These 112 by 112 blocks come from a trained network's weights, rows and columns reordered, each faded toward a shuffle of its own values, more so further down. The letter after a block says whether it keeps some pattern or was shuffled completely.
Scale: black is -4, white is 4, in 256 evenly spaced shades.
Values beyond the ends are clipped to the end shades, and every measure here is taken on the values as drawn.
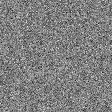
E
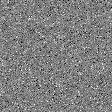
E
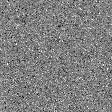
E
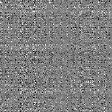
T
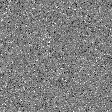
E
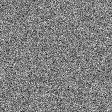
E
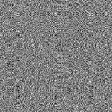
T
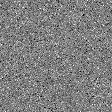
E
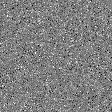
E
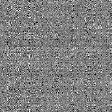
T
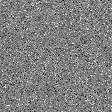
E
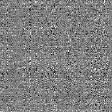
T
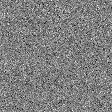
E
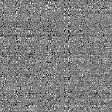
T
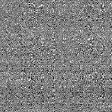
T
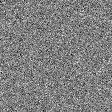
E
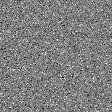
E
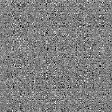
T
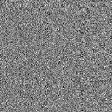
T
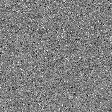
E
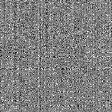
T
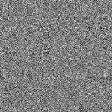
T
